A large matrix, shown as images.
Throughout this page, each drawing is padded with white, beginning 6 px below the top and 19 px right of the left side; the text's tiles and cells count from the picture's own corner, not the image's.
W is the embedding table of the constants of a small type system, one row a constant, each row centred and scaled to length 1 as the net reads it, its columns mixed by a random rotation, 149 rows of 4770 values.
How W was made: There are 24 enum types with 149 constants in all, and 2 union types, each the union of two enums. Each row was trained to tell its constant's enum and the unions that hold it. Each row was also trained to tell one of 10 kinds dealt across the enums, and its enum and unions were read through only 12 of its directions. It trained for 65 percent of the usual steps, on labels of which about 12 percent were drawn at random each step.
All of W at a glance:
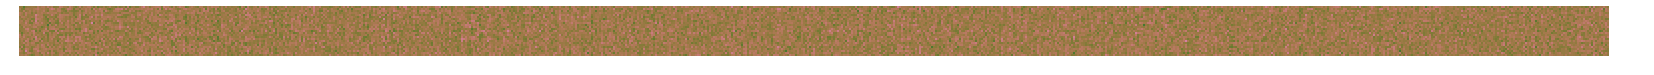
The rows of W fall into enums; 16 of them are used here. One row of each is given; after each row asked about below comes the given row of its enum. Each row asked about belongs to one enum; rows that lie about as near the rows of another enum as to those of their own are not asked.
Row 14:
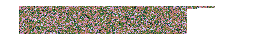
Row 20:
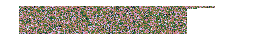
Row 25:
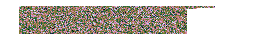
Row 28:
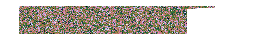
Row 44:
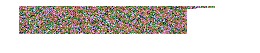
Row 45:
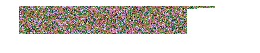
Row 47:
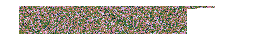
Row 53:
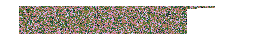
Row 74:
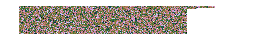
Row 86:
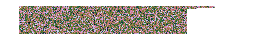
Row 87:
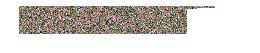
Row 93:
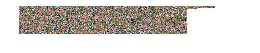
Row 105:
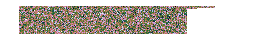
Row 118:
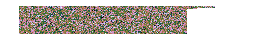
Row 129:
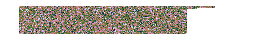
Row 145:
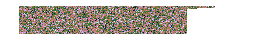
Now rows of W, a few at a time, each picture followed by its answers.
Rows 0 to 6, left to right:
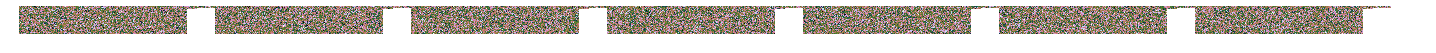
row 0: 45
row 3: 105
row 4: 145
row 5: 47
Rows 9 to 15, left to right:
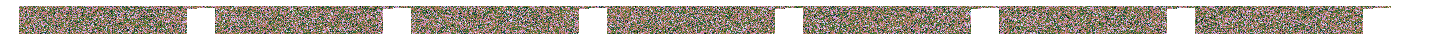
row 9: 86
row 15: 145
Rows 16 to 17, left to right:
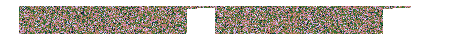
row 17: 87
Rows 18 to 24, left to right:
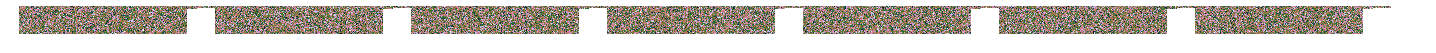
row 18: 87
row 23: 44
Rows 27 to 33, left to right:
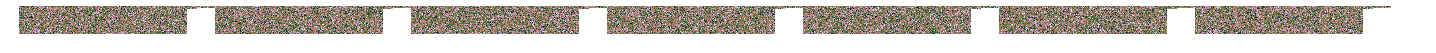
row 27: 87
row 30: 28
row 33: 129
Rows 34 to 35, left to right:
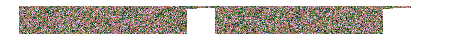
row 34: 25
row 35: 25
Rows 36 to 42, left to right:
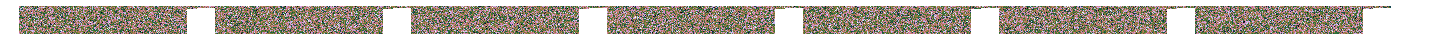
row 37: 53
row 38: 44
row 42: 14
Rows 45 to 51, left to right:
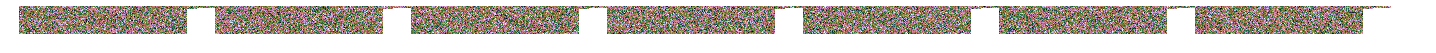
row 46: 118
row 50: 45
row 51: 87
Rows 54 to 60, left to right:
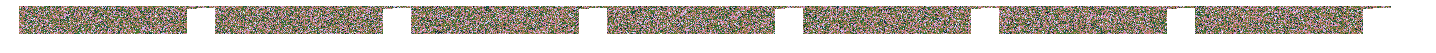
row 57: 25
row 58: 86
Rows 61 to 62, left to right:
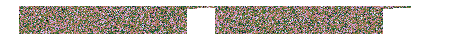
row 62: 53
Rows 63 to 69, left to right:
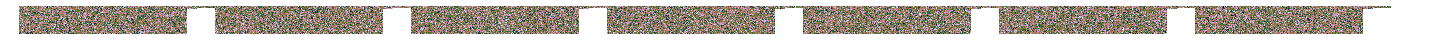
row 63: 93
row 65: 44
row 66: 28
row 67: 14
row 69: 28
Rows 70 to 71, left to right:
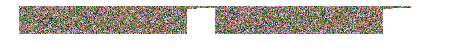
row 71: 93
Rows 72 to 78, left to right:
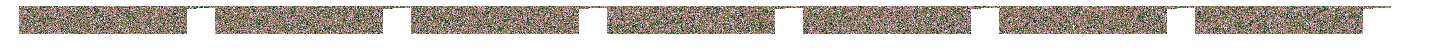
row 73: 105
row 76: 47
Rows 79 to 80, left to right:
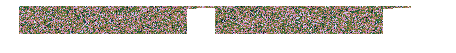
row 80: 145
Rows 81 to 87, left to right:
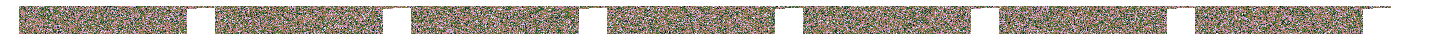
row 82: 14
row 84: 53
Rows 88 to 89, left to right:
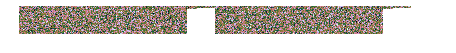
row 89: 14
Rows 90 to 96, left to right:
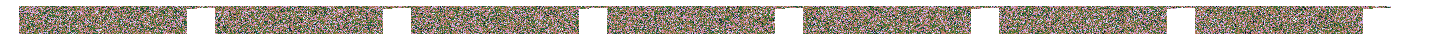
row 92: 25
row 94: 28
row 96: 118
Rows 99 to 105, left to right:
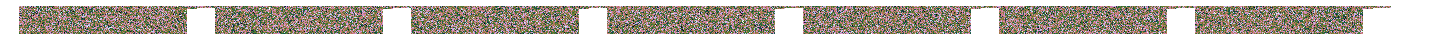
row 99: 28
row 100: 44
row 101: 25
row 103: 86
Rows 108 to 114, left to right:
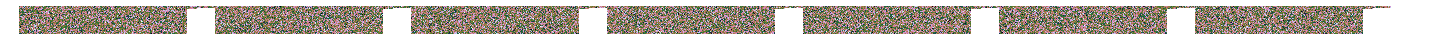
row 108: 14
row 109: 53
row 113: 47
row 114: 74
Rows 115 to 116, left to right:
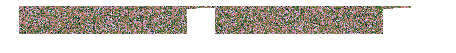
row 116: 47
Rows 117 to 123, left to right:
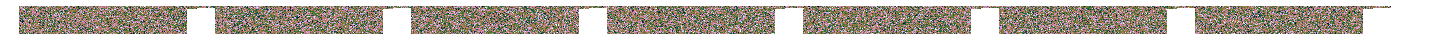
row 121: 86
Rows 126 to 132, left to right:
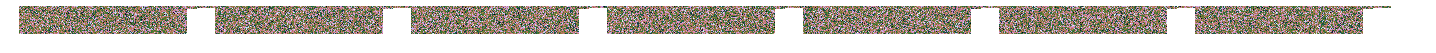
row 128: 129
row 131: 86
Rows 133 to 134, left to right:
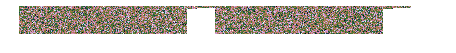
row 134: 105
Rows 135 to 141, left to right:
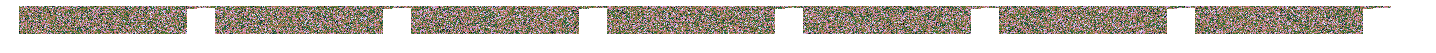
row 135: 14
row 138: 93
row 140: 45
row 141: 47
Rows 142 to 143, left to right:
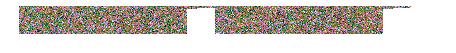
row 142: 47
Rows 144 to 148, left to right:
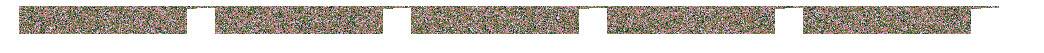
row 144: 28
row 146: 25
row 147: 45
